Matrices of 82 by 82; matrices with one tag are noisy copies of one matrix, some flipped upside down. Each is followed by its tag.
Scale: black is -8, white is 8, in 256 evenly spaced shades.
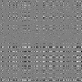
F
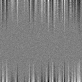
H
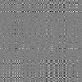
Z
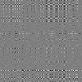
Z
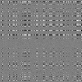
F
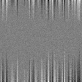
H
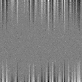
H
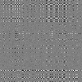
Z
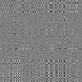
Z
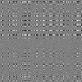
F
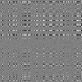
F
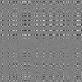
F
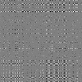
Z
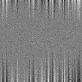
H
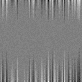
H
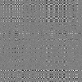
Z
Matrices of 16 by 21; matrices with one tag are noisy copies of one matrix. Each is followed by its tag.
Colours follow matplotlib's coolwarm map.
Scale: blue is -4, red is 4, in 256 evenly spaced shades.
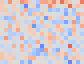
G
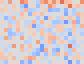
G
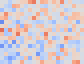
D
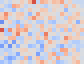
D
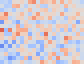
D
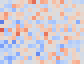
D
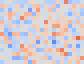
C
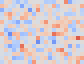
C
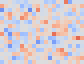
C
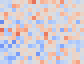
D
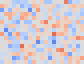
C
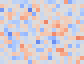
C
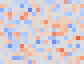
C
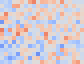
D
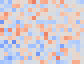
D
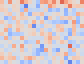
G
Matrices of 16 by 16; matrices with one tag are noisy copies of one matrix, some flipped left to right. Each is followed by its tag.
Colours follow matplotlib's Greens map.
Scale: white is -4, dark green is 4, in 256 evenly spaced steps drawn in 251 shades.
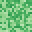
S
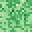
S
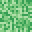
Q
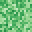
S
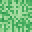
Q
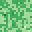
S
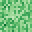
Q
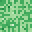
Q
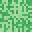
Q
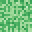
Q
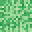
Q
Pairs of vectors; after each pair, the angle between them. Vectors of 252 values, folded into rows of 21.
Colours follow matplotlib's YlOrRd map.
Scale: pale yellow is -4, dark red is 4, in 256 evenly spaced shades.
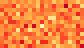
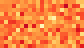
nearly parallel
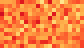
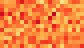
nearly parallel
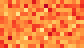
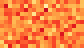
nearly opposite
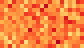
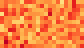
partly opposed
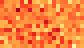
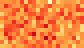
partly aligned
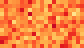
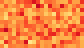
orthogonal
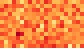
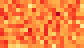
orthogonal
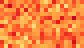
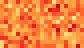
nearly opposite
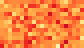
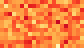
nearly parallel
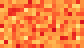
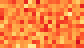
partly opposed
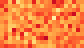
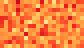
partly opposed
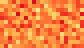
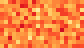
nearly parallel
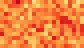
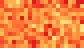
nearly opposite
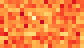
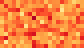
nearly opposite
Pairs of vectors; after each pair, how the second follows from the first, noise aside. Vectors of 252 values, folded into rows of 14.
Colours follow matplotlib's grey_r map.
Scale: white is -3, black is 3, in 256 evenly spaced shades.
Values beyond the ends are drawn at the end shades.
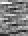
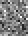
shuffled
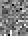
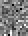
copied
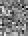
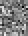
copied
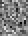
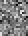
shuffled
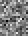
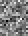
copied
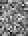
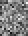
copied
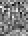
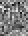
copied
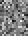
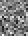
shuffled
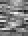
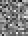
shuffled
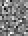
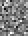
copied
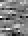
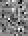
shuffled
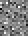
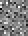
copied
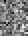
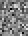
shuffled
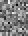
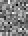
copied
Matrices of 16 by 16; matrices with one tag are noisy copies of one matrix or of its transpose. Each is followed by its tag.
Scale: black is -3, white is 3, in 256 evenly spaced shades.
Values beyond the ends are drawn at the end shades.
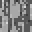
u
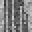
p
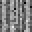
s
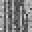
p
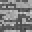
u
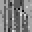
p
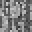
u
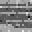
p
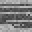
p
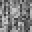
u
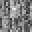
u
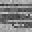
p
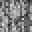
u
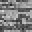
u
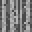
s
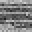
p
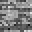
u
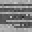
p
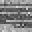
p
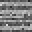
s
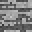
u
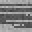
p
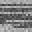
p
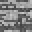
u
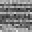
p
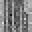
p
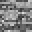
u
